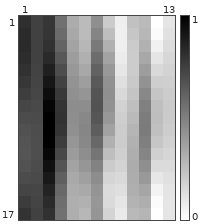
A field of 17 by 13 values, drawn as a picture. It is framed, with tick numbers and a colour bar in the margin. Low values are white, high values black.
Values rise toward the left. Streaks run downward. The ninth with the highest average is the middle left.
